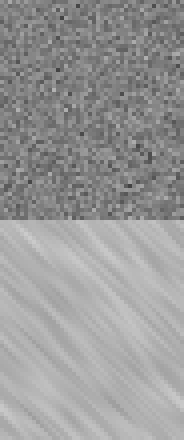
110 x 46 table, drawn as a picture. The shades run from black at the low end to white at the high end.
The table splits into 2 rows of 1 panel. Panel 1,1: middling, fine-grained. Panel 2,1: high, slanting down to the right, faint in contrast.
